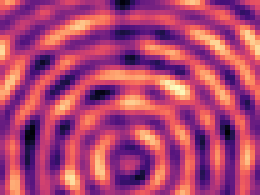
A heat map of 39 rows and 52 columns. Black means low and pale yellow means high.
Odd rows or columns: none. Grain: blotchy. Ninth with the lowest average: top middle. Lone odd cells: none. Rings: centred on the bottom middle.
